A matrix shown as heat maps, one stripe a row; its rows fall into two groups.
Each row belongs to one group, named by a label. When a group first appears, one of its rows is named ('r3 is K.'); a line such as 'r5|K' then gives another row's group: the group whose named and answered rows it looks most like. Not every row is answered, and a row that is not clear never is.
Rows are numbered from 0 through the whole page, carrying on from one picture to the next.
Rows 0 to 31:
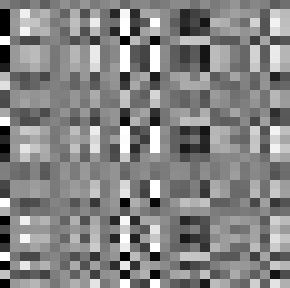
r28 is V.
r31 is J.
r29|J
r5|J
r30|V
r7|J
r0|V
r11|J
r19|V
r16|J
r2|J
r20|J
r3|J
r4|V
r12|V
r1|J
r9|V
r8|V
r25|J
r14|J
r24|J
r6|J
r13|V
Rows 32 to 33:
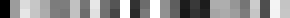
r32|J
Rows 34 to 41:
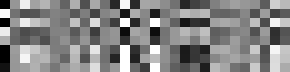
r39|J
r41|J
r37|V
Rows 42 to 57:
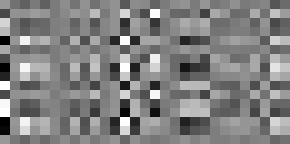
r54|V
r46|J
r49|J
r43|J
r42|V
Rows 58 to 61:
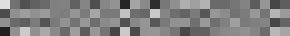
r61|J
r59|J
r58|V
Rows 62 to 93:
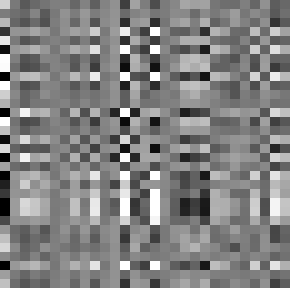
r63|V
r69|V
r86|J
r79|J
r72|V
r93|V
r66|V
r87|V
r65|J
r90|V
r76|V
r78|V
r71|V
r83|J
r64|V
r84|J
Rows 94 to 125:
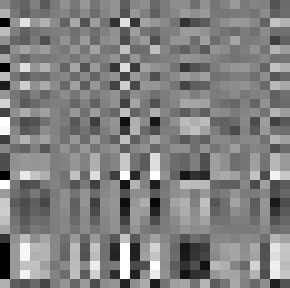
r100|V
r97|V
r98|V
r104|V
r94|V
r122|J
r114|V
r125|V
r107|V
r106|J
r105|V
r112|J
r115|V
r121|J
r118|V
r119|V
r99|J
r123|J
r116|V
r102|V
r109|J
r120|J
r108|V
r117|V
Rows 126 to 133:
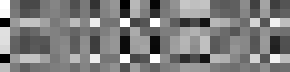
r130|V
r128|J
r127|V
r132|J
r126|V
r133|V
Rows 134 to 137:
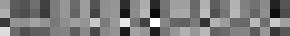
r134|V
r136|J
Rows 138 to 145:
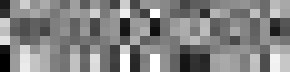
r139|J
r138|J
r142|V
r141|V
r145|J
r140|V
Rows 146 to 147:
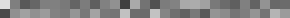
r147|J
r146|V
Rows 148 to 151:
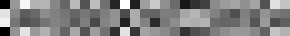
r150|V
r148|J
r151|J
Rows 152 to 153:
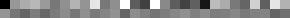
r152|J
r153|V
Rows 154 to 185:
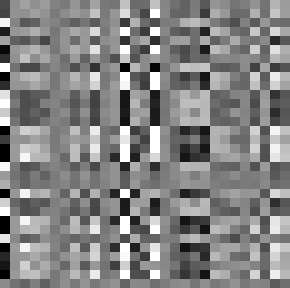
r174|V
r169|J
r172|V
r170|J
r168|J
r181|J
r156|V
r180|V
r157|J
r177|V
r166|V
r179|J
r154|J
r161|V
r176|V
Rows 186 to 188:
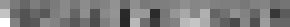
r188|V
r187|V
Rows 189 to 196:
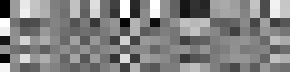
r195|J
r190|J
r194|V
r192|V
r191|V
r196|V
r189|J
